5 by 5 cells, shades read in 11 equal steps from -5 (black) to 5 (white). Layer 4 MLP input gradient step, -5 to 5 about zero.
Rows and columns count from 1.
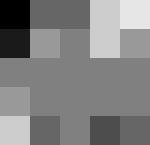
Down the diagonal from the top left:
-5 1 0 0 -1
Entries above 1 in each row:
2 1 0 0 1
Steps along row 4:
down same same same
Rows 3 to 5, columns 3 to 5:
0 0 0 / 0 0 0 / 0 -2 -1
